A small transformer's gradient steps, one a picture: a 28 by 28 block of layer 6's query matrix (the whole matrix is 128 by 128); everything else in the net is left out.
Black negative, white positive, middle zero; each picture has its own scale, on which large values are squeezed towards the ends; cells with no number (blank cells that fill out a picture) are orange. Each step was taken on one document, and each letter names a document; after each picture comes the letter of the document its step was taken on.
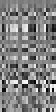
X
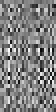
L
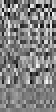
L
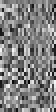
L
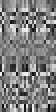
X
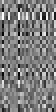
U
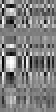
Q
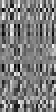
U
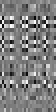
X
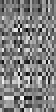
U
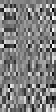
L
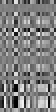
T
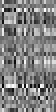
Q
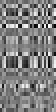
X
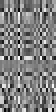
U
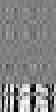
T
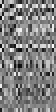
L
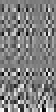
U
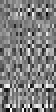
L
